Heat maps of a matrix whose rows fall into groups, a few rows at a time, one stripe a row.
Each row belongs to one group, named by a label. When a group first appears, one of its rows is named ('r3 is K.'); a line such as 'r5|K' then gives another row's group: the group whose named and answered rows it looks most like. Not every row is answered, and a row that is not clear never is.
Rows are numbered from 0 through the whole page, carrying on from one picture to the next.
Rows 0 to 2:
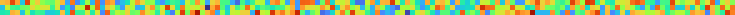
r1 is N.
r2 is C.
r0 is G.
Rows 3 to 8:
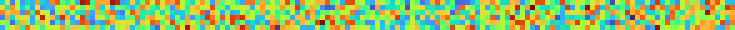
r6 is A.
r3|N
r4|C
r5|G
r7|N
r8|C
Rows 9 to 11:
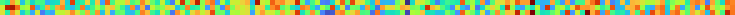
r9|C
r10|G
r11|C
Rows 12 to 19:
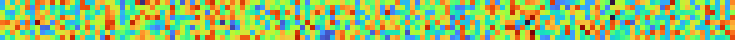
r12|A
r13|N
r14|N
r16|G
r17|G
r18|C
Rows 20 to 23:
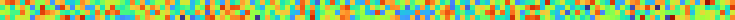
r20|G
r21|A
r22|N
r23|A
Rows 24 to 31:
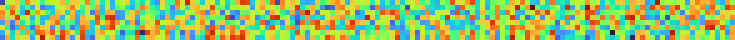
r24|C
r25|C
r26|G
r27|G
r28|N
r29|N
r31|A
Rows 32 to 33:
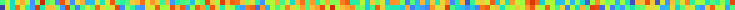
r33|N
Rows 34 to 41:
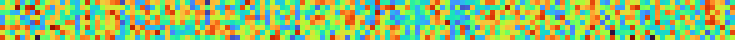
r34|N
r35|G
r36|N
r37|N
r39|G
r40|A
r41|G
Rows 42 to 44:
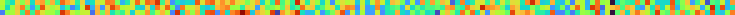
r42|A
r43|N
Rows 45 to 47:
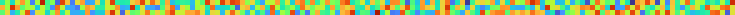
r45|A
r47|N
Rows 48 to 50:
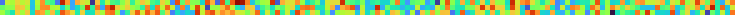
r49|N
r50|A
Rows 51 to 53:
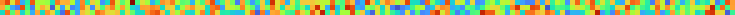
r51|G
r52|N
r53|N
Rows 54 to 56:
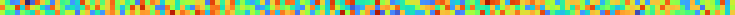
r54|N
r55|G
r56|N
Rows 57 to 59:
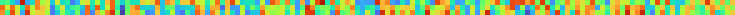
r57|N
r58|G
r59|G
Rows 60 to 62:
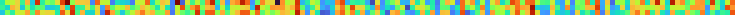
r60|C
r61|C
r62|A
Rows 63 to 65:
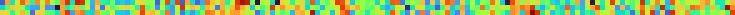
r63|A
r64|C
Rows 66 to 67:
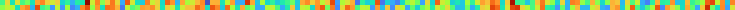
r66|N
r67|N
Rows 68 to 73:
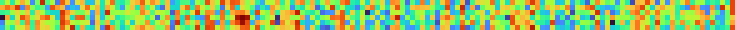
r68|A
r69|G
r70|C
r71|A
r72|C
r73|A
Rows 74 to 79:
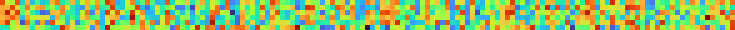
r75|G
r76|G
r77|G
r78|G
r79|C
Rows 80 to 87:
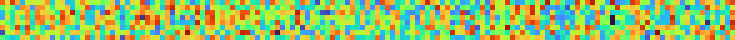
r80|G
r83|A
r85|G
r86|C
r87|N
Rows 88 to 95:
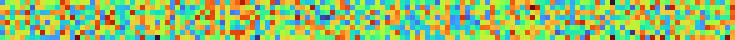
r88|C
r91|A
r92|G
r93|N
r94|A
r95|C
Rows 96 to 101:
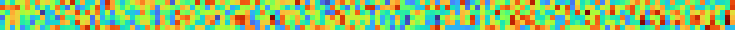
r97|G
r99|C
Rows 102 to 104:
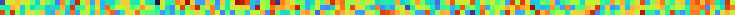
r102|C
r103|C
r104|G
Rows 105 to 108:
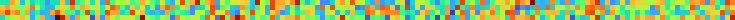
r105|C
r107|G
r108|C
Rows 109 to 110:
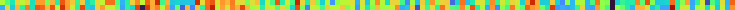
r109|A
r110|A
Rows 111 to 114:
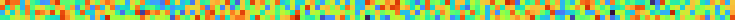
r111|G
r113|A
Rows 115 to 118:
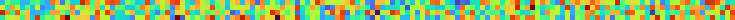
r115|N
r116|C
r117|G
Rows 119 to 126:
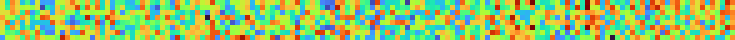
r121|G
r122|N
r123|G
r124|C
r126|C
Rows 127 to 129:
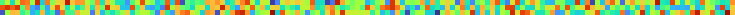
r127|A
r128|G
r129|C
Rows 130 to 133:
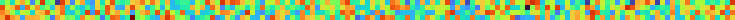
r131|G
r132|N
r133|G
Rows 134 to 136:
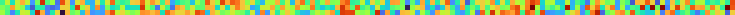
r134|A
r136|N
